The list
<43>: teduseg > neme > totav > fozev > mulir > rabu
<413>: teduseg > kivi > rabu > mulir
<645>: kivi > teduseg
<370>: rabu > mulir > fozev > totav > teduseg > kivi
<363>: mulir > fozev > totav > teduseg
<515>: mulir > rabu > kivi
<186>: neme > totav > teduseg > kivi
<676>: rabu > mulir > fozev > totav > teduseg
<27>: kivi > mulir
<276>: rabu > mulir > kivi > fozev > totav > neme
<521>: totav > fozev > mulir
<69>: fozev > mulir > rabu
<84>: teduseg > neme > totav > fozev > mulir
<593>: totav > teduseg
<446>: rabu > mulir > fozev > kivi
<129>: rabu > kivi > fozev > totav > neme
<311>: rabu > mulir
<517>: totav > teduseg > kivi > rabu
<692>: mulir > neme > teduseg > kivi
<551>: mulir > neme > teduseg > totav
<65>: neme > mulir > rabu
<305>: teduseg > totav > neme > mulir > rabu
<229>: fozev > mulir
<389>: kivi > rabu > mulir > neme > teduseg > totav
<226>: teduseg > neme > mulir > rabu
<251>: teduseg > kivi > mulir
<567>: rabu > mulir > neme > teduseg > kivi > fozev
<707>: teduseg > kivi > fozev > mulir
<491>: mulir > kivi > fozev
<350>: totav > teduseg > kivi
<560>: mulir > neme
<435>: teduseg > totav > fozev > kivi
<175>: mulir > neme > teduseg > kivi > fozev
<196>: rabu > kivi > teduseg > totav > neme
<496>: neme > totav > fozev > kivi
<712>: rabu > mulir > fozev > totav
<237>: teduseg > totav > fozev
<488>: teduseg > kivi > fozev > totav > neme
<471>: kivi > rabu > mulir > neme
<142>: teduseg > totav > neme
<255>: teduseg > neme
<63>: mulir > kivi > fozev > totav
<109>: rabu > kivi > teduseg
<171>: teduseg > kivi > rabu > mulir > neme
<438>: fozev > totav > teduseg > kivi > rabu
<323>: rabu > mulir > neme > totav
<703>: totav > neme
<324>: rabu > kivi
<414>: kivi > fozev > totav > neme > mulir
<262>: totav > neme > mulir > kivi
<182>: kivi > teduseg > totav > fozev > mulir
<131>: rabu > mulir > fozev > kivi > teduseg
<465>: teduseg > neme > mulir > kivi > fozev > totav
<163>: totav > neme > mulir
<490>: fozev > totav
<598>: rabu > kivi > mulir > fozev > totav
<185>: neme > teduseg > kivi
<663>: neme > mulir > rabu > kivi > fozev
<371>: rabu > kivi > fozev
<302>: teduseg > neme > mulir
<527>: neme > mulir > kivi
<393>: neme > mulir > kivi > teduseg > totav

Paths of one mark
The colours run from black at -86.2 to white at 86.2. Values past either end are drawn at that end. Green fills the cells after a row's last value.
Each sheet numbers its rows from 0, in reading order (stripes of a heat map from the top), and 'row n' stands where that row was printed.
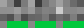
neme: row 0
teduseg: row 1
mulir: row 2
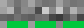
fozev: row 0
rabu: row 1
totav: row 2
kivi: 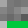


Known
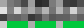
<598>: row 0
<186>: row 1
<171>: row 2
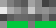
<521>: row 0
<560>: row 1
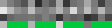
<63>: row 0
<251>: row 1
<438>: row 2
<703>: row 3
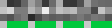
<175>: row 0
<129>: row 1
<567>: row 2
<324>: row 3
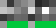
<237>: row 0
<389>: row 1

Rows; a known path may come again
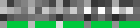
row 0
<237>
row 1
<515>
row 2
<438>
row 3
<305>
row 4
<43>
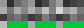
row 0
<350>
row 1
<186>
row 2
<393>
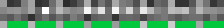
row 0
<185>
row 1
<196>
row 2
<692>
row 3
<676>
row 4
<712>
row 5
<182>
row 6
<567>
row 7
<527>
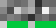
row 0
<324>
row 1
<517>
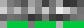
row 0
<69>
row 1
<703>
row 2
<465>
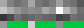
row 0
<490>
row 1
<371>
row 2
<521>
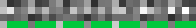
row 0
<175>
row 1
<142>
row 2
<109>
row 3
<593>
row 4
<707>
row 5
<363>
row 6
<323>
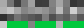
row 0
<496>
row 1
<255>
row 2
<471>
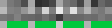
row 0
<27>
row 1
<171>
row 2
<598>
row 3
<251>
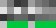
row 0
<276>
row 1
<63>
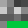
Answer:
<65>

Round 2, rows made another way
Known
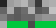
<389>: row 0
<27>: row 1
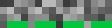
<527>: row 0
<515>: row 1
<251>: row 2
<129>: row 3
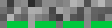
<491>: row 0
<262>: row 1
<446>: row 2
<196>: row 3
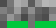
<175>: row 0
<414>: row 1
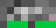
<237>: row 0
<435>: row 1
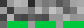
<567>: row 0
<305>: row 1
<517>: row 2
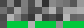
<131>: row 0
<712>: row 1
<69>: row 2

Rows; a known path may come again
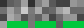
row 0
<65>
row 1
<496>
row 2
<527>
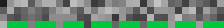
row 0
<389>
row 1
<414>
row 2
<515>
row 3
<251>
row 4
<446>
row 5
<567>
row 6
<163>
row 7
<63>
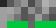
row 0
<262>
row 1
<175>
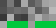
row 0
<598>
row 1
<517>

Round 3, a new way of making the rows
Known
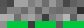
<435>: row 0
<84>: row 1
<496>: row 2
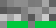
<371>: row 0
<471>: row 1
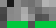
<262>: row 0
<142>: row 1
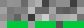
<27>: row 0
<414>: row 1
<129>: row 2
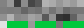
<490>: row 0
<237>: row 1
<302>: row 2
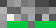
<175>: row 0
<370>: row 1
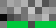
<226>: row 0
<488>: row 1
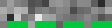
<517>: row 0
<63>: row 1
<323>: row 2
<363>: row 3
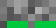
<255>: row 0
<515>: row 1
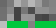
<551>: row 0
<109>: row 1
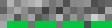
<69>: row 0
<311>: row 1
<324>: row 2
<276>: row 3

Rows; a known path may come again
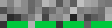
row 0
<196>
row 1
<551>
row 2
<43>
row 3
<163>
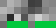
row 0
<413>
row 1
<491>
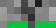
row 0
<185>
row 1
<262>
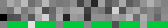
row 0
<226>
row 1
<389>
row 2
<350>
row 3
<527>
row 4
<488>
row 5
<229>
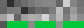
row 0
<496>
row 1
<371>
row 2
<707>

